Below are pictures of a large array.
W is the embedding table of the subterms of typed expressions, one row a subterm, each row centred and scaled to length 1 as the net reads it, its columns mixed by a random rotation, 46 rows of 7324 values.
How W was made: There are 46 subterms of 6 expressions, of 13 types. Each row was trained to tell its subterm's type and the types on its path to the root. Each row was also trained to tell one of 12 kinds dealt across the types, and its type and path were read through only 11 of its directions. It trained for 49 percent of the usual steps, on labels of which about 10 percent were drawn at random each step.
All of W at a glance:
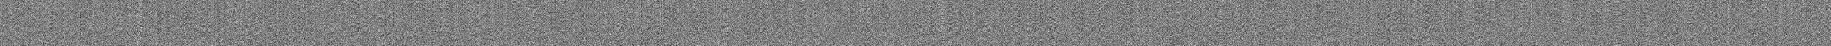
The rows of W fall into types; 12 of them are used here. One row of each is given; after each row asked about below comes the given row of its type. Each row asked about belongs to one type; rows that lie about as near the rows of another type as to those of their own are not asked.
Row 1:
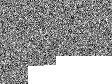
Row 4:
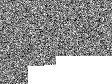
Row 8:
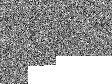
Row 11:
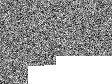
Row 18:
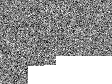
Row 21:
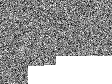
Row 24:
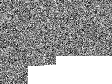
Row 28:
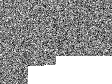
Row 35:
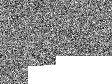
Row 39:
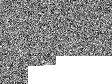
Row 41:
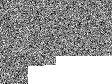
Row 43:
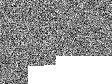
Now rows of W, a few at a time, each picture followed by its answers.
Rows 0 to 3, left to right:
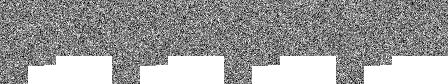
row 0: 4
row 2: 11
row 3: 21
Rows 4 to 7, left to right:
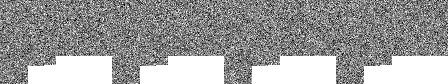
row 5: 18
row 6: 24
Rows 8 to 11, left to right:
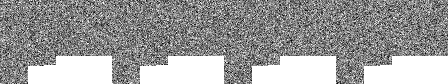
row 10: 21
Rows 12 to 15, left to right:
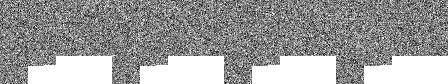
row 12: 11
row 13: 18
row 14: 39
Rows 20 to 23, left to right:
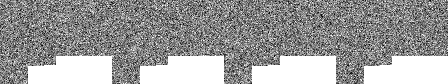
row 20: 11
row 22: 8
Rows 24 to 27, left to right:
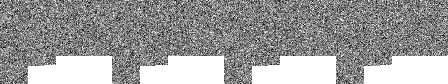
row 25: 8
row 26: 8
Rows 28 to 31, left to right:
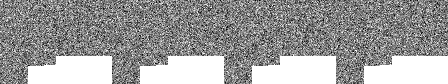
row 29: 39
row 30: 4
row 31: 39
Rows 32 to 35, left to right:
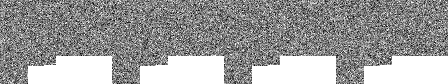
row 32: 8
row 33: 1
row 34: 1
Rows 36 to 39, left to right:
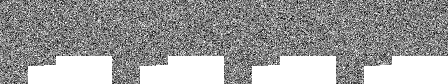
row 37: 4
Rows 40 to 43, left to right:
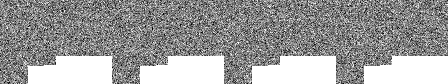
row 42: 1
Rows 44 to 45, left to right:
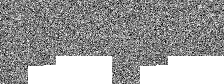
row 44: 1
